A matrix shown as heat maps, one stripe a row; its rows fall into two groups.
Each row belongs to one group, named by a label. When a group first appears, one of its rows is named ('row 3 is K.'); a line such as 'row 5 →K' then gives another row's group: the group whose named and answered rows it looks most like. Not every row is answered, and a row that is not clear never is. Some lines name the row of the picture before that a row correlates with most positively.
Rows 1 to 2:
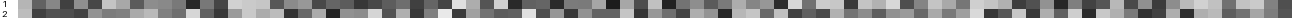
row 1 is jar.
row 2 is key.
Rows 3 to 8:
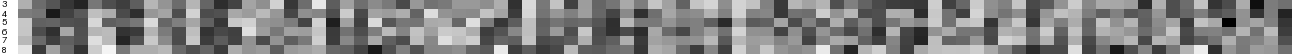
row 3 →key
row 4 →key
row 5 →key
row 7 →key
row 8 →jar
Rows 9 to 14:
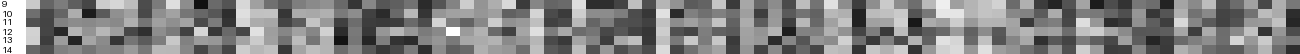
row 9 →jar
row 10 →jar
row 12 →key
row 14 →jar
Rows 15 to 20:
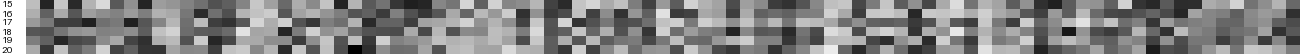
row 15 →jar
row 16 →jar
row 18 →jar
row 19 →key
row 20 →jar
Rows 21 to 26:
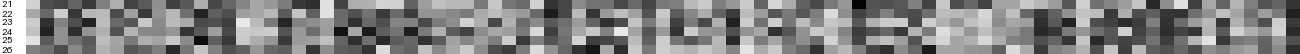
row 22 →jar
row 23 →jar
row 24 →jar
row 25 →jar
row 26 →key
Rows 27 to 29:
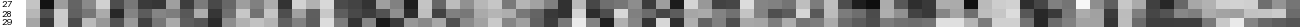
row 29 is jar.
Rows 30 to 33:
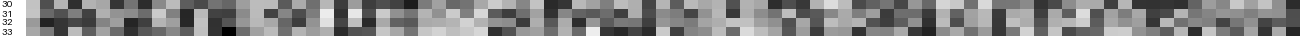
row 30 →jar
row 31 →key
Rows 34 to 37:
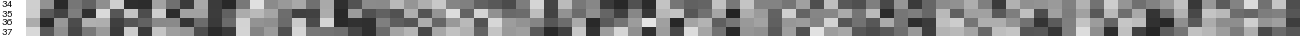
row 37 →jar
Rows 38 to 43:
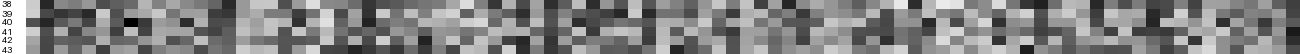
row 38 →jar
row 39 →key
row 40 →key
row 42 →key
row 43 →jar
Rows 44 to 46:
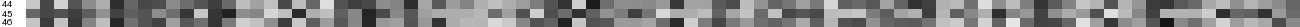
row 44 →jar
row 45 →key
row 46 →jar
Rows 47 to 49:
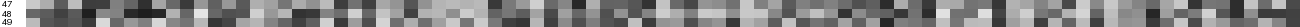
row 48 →key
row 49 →key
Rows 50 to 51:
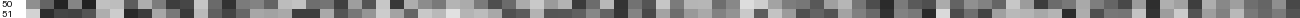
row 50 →key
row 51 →key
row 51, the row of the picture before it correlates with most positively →49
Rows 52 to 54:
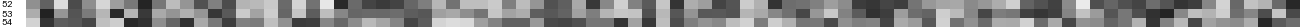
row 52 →jar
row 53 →jar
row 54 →key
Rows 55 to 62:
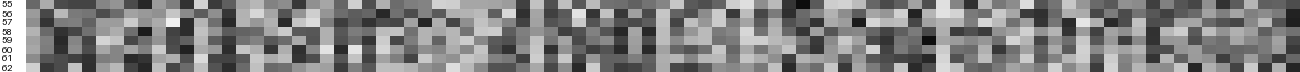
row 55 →key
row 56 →jar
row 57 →jar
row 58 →key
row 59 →key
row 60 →key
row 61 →key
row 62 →key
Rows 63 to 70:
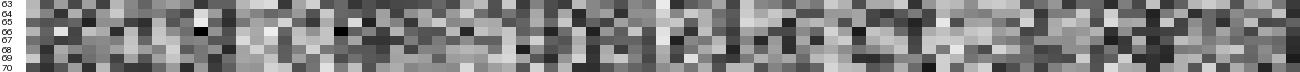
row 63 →jar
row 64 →key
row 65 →key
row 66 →jar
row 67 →jar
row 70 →key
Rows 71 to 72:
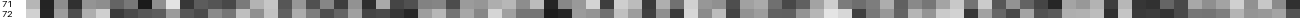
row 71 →jar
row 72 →jar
